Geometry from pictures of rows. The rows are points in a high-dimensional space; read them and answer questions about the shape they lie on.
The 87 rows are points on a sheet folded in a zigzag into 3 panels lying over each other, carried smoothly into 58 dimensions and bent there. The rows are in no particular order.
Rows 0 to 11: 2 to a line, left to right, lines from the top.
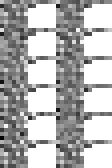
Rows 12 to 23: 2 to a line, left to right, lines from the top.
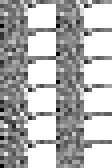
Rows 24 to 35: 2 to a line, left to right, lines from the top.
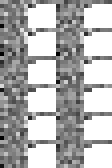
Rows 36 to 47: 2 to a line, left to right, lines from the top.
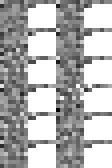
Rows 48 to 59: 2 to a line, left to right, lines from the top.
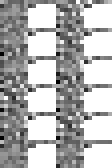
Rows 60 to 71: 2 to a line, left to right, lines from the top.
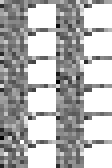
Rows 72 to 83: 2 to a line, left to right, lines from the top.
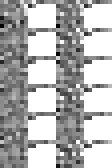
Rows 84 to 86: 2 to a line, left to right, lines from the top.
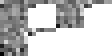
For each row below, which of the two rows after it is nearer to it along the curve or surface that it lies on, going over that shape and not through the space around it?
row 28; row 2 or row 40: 2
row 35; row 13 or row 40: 13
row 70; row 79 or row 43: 43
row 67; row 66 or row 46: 46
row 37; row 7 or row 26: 7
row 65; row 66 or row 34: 34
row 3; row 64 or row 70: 70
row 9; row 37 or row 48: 37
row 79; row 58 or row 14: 58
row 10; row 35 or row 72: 72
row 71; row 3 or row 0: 3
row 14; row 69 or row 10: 69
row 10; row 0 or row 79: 79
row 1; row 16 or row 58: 58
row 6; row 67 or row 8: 67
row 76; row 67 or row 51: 67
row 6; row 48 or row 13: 13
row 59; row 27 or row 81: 27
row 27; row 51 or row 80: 80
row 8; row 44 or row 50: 50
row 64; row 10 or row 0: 10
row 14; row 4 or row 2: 2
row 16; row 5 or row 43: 5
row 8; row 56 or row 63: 56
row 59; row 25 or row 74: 25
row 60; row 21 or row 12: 12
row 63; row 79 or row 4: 4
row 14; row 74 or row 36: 36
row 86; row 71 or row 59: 71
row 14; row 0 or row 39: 39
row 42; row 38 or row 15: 15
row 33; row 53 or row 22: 22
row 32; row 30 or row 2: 2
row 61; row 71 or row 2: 71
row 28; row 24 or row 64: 24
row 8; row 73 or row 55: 55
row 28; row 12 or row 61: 12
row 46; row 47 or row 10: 10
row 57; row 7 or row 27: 7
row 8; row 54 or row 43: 54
